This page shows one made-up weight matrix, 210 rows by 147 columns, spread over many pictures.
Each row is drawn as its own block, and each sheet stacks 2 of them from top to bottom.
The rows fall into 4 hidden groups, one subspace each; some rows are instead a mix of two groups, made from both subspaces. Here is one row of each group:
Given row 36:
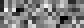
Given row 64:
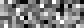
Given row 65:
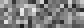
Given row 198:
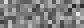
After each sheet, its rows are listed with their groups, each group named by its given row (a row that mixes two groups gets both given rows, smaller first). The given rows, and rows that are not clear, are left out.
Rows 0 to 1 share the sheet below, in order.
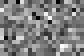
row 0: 198
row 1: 36
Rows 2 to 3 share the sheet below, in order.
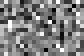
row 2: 198
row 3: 64
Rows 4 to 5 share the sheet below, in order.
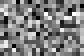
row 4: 198
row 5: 65
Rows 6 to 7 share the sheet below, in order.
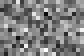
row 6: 198
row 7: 64
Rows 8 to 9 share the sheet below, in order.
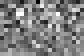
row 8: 64
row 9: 198
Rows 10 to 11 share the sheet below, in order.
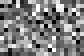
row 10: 65 and 198
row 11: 198
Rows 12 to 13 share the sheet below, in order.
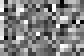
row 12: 36
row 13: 36
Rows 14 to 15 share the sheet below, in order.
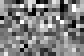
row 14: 64
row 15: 64
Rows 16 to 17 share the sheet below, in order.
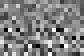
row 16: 65
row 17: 198
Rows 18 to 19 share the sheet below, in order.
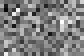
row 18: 36 and 65
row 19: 64 and 65
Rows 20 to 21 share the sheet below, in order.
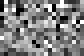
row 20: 36
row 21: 198
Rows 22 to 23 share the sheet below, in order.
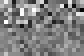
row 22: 65
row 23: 64
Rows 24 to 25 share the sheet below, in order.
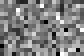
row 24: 64
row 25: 36
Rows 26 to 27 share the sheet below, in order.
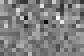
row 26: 64
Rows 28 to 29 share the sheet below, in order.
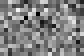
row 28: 64
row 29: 198
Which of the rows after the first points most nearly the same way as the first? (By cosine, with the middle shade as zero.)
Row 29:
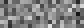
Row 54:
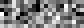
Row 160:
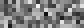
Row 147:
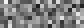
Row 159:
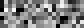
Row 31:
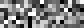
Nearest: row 160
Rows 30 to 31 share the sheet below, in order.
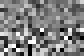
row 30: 65
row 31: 65
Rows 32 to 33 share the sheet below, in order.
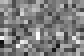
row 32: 65
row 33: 65
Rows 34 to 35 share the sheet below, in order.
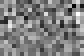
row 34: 198
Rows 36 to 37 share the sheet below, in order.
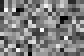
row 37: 65
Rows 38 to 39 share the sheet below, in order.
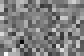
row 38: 36 and 64
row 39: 64
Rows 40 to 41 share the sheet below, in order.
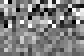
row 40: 64 and 198
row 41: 65
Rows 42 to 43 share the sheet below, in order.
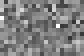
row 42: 36
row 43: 198
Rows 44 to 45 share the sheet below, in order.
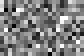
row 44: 36
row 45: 198
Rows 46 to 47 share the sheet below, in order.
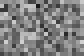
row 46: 65
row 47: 65
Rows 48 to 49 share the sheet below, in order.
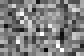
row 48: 64
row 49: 64
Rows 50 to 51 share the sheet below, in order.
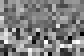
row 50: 36
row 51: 198
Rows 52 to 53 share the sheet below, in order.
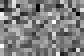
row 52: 65
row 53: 36
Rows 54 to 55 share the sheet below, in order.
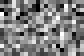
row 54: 65
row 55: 64
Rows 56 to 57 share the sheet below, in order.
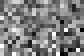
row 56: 36 and 64
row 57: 36
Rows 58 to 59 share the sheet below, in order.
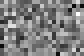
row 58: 198
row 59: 36
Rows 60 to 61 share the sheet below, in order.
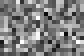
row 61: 65
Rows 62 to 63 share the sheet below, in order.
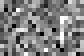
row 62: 36
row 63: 64
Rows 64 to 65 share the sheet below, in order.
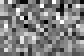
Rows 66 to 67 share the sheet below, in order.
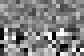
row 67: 36
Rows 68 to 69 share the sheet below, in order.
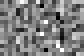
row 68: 64
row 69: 64
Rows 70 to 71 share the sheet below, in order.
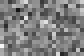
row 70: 64
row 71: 36
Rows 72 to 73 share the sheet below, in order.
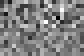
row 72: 64 and 65
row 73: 65
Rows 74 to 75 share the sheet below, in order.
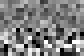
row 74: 64
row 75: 198
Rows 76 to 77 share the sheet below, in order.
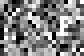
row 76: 36
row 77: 36
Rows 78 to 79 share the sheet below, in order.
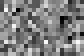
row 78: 36
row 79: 198
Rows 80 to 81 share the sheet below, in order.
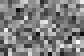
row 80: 64
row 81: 198
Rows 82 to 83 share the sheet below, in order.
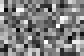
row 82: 36
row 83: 198
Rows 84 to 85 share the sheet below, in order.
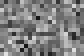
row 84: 198
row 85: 64
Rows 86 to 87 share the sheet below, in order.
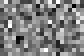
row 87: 36 and 64
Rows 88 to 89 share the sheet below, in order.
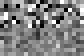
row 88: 65
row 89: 65
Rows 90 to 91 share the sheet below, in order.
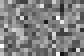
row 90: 64
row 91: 36
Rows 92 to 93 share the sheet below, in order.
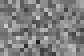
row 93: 64
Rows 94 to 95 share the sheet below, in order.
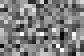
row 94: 65
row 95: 64
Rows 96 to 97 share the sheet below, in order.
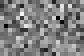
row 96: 64
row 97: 64
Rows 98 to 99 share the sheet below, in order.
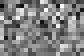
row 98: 64
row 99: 36
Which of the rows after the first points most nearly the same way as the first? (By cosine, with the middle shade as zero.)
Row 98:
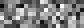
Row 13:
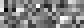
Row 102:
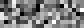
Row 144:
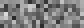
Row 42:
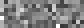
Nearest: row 42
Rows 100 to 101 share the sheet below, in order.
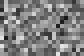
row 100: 36 and 65
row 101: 36
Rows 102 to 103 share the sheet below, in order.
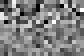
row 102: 65
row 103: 198
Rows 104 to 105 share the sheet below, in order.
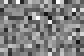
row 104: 198
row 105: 198
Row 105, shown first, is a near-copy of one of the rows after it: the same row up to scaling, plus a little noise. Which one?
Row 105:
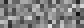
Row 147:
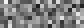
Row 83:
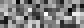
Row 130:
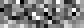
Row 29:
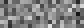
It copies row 29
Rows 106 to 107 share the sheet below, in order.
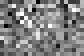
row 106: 64
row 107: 65
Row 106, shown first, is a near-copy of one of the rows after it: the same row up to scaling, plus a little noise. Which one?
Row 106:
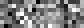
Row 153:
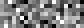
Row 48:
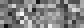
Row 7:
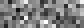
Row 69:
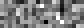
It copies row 48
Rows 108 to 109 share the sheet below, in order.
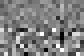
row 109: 64
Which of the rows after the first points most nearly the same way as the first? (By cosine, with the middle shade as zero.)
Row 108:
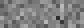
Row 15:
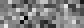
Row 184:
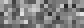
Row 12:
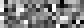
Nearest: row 184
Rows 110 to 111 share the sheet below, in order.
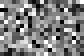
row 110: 65
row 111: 198
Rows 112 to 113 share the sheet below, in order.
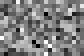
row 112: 198
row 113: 198
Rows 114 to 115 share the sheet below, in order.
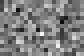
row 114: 36 and 64
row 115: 64
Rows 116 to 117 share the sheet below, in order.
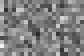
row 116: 36
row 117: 36 and 65
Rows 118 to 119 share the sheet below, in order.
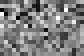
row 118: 65
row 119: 64 and 65
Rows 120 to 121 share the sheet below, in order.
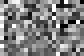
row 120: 36
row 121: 36
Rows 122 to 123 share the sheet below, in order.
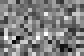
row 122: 198
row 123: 36 and 65
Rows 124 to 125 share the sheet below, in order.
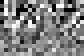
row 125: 65
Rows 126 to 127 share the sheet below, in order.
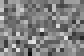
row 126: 36
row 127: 64 and 65
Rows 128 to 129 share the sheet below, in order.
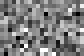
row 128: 198
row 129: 64
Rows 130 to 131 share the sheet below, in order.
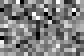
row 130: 198
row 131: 65
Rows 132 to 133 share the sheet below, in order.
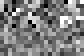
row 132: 36
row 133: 198
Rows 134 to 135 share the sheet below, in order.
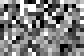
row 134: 65
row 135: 36
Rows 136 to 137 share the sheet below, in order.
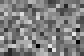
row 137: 198
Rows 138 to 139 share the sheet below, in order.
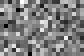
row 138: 64 and 198
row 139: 65
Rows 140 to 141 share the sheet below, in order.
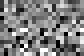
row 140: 36
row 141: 64
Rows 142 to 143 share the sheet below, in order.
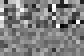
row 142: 36
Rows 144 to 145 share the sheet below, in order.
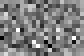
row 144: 65
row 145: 198
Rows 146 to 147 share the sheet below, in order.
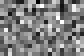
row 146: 64
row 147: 198
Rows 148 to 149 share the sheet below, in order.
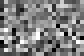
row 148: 36
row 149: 65
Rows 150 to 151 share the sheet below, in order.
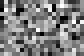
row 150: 36
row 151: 64
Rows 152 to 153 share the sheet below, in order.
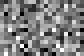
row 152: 65
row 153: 64
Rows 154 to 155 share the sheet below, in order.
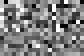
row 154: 36
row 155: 198
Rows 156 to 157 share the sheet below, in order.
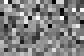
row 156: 198
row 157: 65
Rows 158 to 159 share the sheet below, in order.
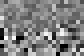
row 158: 36
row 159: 36
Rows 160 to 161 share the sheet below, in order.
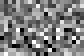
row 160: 198
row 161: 198
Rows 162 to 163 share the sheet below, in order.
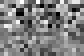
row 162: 64
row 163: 64
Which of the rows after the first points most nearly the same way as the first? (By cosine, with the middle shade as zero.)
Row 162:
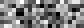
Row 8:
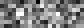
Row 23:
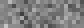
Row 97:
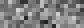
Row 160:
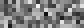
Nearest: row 23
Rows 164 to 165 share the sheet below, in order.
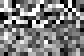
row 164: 65
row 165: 36 and 198
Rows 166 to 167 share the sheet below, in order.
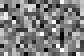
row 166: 65
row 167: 64
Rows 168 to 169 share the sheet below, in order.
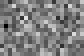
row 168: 64
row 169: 64 and 198
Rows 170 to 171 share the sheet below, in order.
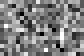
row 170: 64
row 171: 64
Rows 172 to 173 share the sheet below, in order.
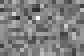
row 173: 64
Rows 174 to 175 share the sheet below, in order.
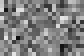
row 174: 36
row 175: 36
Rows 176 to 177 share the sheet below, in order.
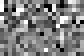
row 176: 36
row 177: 64
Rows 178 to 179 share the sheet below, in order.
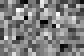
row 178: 64
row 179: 36
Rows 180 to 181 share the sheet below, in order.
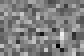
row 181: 64
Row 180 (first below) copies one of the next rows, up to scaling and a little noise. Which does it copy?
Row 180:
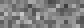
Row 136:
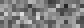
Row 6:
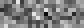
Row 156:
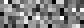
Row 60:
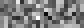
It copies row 136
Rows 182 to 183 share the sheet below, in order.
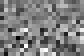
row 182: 36
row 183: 64
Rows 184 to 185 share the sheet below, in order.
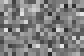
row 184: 65
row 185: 198
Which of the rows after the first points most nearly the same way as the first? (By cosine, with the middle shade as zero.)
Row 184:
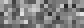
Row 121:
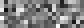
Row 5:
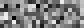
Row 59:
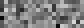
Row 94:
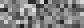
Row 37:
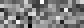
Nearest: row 94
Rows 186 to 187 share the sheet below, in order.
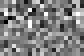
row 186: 65 and 198
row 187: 65
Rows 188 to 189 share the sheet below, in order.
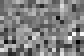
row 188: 64
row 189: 198
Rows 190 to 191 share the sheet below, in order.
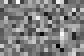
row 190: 198
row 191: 64
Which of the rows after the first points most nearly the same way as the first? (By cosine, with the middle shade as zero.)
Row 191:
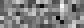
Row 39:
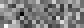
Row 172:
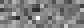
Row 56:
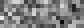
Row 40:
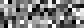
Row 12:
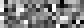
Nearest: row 56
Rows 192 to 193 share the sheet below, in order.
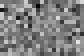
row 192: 65
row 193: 198
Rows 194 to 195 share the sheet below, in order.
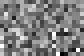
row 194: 65
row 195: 36
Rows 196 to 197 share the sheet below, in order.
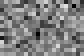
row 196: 64 and 198
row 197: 65
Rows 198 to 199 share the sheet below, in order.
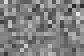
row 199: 64
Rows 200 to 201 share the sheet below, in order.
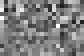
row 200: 36
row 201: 64
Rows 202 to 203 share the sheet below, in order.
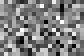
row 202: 64
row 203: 64 and 198
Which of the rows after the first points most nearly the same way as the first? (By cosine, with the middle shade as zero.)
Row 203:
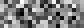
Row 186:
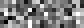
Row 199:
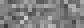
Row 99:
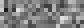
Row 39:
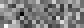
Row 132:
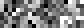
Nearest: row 39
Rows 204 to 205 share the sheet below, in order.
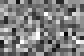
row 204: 198
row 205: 65
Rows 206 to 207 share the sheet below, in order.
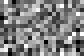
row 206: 36 and 65
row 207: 198
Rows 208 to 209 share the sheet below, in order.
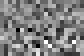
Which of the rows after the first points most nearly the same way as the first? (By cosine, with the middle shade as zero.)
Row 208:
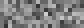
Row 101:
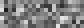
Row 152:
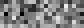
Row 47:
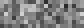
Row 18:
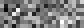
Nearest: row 47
